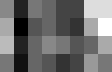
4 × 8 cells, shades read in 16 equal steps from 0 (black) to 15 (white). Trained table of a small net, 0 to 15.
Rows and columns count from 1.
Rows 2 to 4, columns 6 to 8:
3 10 15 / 5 6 10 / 4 9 7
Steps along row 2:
down up up down down up up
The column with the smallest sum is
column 2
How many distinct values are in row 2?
7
